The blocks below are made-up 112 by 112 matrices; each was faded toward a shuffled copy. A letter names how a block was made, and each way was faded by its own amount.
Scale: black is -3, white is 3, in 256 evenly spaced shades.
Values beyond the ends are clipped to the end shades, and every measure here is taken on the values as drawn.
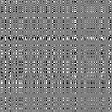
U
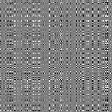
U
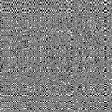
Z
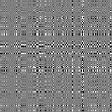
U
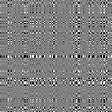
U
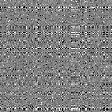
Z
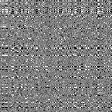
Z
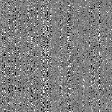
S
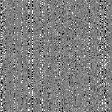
S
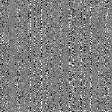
S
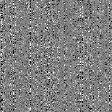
S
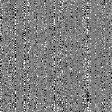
S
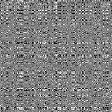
Z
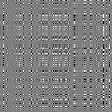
U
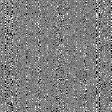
S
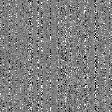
S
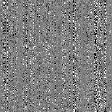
S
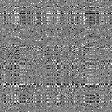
Z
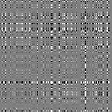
U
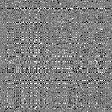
Z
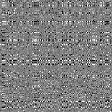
Z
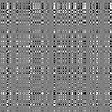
U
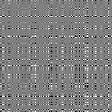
U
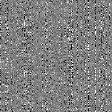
S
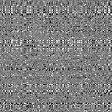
Z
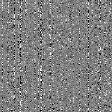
S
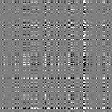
U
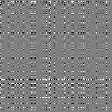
U
